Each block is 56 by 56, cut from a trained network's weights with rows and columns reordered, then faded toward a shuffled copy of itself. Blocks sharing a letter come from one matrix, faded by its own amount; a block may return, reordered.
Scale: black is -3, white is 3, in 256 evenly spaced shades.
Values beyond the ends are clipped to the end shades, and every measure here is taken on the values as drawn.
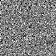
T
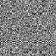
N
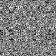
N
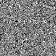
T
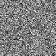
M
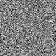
M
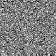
M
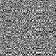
N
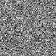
M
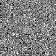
T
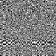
N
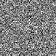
M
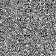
T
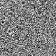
M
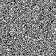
T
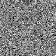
M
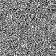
M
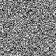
M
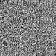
M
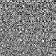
N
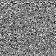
T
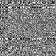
N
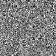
T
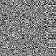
N
